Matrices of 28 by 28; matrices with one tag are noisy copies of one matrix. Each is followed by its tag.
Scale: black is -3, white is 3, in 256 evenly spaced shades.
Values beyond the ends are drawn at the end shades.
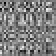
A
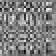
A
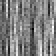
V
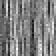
V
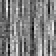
V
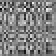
A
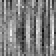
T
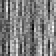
V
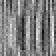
T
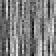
V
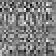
A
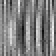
T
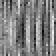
T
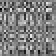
A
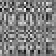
A
